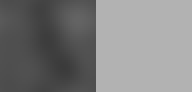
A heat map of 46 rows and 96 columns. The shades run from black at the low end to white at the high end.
The table splits into one row of 2 panels. Panel 1,1: low, smooth, faint in contrast. Panel 1,2: high, flat.
